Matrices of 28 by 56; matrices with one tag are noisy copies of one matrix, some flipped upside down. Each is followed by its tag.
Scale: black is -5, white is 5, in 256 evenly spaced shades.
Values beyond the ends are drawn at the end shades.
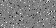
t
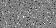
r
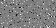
t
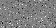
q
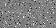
r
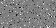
t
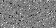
t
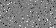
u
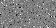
t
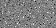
r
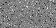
u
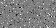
t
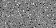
r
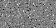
r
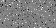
q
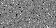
t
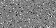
t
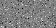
q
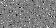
t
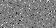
t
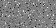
r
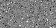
u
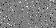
u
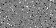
u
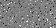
u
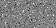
r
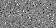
r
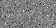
r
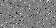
t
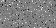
q
